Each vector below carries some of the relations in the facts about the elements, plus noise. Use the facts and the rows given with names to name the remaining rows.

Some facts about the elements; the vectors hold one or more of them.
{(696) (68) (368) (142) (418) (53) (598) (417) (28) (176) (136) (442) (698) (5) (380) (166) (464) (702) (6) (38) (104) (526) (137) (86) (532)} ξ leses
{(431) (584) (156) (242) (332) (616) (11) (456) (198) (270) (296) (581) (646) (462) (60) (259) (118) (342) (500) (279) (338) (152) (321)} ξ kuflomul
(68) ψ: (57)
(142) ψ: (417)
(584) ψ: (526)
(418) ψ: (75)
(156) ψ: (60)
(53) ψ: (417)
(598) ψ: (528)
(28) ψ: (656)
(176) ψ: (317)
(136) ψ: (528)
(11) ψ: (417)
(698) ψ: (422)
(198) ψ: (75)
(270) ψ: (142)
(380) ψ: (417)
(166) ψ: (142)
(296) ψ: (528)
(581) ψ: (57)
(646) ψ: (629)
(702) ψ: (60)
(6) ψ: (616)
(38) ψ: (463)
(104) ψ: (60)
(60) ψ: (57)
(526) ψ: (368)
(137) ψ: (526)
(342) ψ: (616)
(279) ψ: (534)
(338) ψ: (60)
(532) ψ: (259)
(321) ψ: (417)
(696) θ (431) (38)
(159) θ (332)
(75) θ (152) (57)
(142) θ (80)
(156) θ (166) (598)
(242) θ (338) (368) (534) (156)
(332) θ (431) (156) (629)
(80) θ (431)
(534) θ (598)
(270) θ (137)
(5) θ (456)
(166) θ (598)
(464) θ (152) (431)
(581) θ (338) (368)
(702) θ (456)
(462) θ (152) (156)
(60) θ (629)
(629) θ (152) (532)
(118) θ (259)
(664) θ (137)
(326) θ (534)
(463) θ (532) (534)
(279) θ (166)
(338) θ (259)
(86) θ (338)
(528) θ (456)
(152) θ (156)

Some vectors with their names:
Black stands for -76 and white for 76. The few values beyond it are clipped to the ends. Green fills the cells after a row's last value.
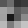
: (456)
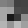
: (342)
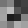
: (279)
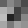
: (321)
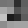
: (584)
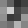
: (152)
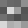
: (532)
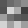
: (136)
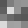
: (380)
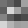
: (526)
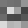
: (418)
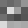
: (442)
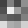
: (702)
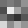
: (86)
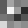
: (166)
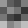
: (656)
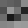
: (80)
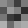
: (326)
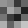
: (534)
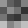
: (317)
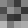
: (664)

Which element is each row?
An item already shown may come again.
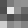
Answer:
(142)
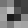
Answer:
(279)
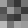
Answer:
(75)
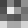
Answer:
(702)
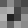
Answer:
(270)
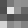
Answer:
(142)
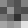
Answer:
(57)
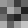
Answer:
(534)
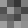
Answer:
(629)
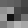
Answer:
(431)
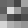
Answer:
(137)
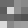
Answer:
(417)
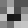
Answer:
(338)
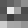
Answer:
(696)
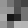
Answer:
(259)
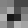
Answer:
(118)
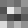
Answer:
(86)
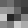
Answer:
(296)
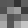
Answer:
(528)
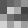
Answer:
(136)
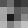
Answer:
(456)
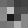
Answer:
(332)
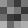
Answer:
(463)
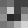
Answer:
(60)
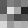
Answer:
(598)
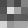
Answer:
(5)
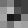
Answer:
(279)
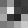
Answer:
(156)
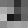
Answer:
(584)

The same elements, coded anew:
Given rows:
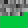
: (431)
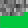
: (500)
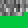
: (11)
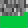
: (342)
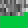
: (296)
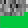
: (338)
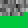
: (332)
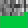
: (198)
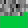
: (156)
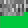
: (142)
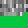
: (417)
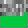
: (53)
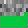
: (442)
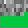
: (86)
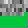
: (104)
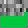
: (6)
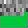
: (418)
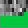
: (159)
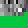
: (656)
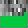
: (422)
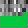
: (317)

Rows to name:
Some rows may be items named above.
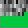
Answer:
(463)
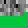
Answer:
(60)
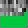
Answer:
(326)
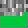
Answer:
(417)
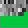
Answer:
(57)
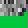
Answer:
(57)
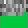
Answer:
(166)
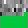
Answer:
(136)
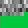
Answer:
(702)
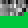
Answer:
(534)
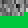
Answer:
(279)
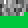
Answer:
(137)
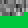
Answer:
(456)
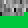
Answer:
(598)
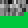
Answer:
(528)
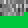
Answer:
(142)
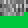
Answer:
(142)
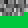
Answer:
(616)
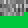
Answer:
(142)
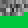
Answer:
(646)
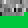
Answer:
(136)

